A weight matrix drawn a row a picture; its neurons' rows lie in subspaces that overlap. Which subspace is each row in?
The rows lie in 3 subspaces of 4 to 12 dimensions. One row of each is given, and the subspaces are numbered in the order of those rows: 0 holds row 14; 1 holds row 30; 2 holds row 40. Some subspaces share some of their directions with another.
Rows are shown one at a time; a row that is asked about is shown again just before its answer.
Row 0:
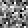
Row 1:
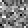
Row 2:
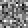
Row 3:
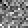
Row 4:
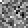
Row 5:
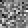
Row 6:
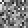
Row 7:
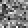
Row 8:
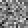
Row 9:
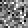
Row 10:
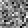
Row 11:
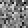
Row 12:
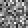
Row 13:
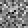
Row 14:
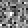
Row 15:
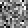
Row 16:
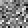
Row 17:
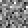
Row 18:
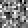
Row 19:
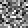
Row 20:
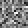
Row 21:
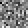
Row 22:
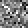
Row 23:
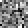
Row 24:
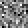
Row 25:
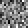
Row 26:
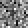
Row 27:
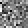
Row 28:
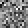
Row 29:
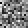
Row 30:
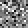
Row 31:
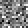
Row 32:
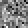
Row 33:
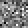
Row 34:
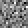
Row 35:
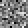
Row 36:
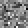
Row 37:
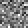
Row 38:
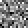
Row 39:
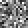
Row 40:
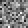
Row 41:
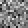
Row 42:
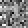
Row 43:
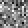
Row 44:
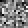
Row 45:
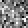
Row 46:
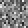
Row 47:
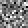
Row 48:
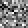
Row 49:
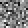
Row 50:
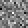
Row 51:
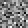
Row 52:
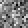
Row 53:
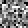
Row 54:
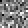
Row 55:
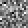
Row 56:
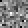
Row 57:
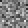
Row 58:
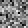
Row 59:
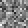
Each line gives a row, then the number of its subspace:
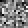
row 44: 0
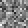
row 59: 2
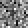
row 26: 0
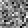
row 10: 0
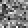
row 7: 0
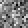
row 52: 0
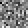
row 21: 0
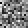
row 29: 0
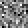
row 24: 0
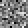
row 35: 0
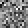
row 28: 2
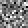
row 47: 1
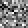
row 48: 1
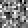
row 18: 0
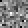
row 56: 0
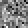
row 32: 0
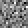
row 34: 1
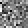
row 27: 0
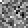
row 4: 0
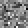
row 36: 0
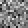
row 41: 0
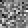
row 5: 0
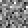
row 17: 1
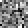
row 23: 0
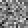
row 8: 2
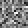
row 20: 2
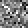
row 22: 0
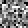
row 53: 0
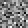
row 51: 0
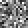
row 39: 2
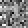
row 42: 0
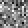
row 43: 1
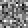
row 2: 0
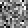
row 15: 0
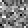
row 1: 1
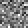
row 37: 0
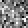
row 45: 0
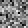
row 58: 0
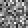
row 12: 2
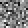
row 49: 0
